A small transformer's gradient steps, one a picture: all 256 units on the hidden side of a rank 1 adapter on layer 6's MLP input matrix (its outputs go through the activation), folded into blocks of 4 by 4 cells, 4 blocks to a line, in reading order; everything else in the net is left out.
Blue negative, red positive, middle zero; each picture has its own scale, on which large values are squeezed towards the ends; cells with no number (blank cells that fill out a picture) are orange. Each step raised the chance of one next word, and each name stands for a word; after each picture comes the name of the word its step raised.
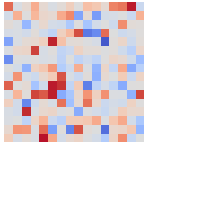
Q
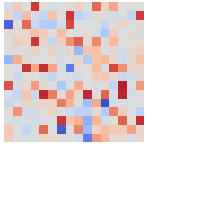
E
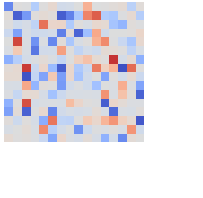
Q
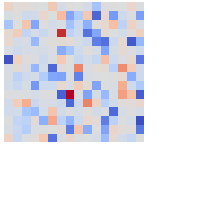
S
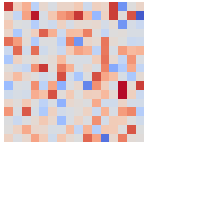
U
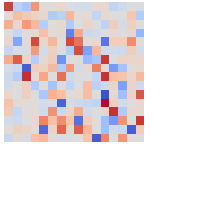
Q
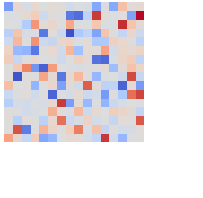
U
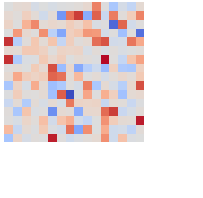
S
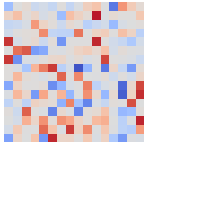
S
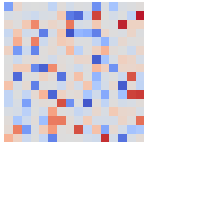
U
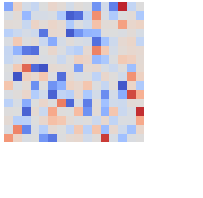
U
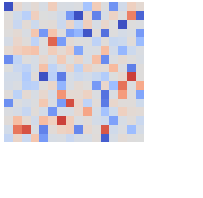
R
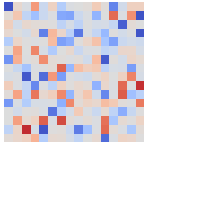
R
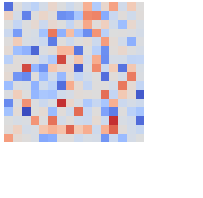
Q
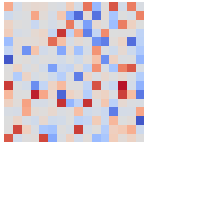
S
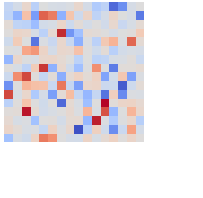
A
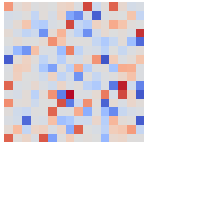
S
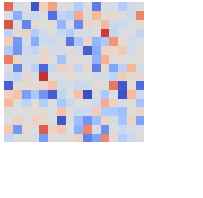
R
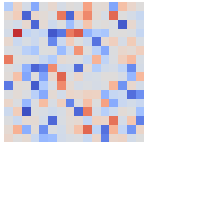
E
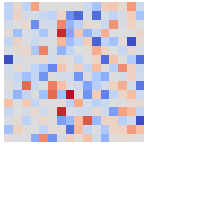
S
